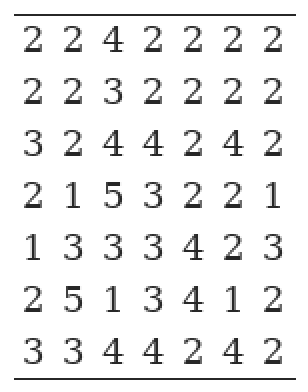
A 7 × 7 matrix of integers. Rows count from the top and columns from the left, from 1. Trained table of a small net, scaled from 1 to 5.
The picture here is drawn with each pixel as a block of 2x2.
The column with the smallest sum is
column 7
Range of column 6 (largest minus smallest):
3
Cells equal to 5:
2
